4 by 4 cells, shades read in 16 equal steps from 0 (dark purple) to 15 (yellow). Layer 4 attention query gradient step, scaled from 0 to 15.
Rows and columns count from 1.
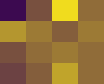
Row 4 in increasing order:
4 6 7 11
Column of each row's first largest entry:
3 1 3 3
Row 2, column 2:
8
